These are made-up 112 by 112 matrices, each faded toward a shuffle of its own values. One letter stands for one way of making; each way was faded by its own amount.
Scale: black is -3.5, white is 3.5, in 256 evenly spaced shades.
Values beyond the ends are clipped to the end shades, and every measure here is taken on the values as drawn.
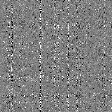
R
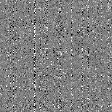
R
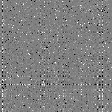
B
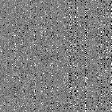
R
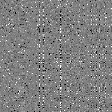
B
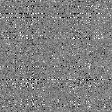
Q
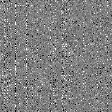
R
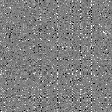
B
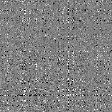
Q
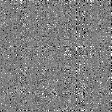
Q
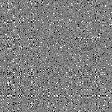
B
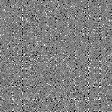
B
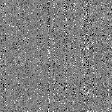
R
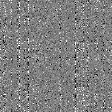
R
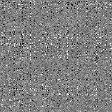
Q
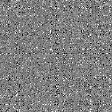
Q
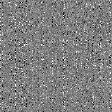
R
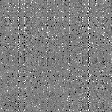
B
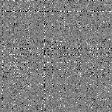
Q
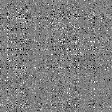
Q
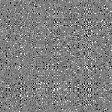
B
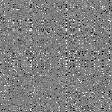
B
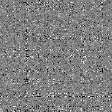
Q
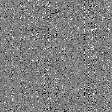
R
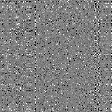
B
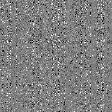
R
